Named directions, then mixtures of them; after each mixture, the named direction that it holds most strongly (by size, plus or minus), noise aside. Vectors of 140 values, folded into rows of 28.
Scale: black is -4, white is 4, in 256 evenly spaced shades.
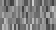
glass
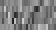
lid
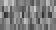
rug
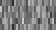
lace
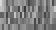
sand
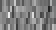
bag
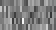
lid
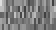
sand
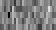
bag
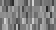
glass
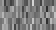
glass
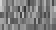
sand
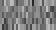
glass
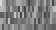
sand
